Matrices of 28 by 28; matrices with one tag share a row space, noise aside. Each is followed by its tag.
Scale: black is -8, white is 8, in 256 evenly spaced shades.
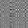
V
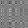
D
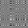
V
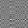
V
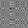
V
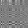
D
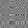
V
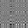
V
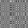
V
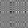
V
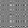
V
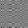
D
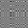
V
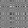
V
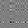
V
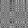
V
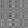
D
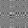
V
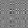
V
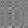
D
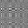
D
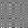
D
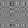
V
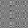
V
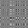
V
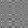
D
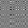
V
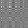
D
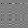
D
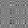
V
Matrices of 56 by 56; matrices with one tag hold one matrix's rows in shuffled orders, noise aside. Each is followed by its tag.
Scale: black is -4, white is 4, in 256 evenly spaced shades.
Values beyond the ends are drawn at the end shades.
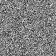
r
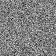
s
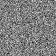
s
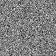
s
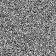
r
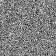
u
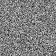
s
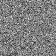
r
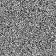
s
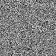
s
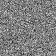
r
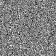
u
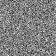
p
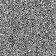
p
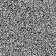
r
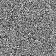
r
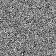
r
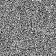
s
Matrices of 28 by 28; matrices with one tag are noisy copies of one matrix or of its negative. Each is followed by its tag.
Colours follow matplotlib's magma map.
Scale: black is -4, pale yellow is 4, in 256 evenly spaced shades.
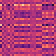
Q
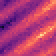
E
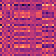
Q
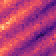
E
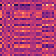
Q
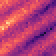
E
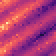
E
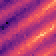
E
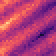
E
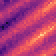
E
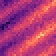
E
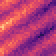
E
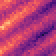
E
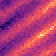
E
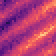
E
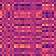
Q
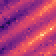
E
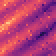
E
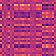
Q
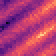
E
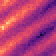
E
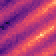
E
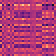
Q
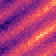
E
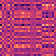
Q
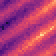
E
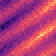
E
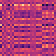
Q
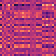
Q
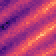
E
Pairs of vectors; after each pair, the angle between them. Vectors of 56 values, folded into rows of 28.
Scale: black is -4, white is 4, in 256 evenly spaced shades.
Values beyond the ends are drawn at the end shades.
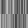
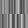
orthogonal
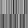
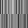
orthogonal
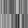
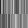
partly opposed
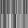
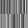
partly aligned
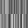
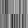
nearly opposite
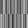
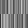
orthogonal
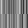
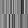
partly aligned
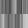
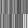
partly aligned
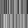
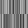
partly opposed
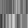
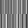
orthogonal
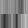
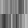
nearly parallel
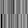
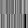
orthogonal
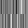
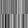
partly aligned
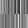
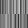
nearly opposite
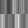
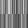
partly opposed
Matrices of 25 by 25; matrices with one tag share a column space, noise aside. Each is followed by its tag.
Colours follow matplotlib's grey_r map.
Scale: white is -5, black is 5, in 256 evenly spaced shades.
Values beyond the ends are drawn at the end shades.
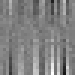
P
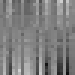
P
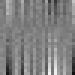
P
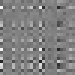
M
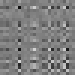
M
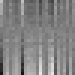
P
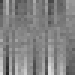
P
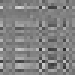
M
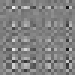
M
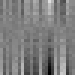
P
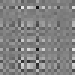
M
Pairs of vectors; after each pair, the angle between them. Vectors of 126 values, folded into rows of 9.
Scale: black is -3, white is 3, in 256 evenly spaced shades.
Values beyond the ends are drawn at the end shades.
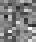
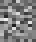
partly aligned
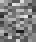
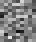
nearly parallel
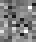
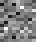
orthogonal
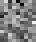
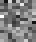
nearly opposite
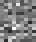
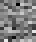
nearly opposite
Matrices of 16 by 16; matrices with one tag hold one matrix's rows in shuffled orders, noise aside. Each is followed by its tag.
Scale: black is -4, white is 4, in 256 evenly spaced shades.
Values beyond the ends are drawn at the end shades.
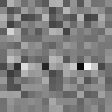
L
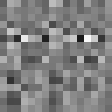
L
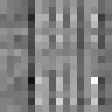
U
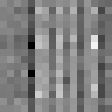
U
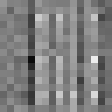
U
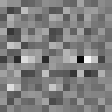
L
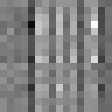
U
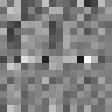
L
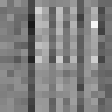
U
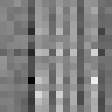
U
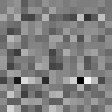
L
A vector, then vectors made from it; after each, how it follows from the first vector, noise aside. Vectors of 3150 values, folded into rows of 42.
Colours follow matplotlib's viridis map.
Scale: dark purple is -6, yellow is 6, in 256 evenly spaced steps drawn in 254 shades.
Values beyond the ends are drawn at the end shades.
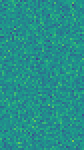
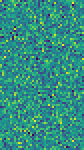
scaled up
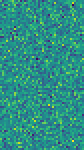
scaled up
